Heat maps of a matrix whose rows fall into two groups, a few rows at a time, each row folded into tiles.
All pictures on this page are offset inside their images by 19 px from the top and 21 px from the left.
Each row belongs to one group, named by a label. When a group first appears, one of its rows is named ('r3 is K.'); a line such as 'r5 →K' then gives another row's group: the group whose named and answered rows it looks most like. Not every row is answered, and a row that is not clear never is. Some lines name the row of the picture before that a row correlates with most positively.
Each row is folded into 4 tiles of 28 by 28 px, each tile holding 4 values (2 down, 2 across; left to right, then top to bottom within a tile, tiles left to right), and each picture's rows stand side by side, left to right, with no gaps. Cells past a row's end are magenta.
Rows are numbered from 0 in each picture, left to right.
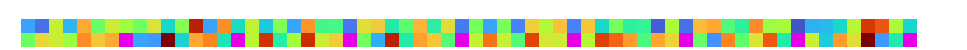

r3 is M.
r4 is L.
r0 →L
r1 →M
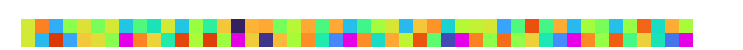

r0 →M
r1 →L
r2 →M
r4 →M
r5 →M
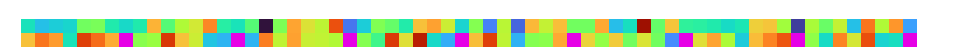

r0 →L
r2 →L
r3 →M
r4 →L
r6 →L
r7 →M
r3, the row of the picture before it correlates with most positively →3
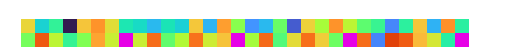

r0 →L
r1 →L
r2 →L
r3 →M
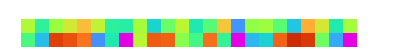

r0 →M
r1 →L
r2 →M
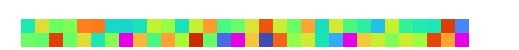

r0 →M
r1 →M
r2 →M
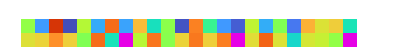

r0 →L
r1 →L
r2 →L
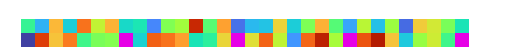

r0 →L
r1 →L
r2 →L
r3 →L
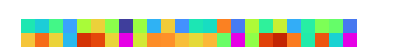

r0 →L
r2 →L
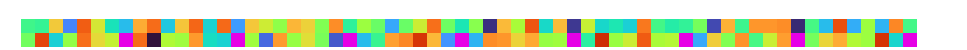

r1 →M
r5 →L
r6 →L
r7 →L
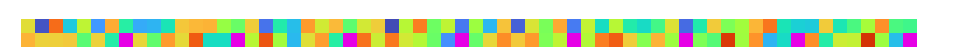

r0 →L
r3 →M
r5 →L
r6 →M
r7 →M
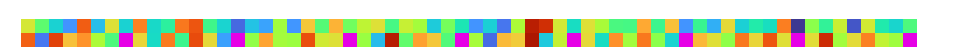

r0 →M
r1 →M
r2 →L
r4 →M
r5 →M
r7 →L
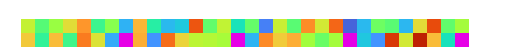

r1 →M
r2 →L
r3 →M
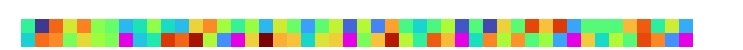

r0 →L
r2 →L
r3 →L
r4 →L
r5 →M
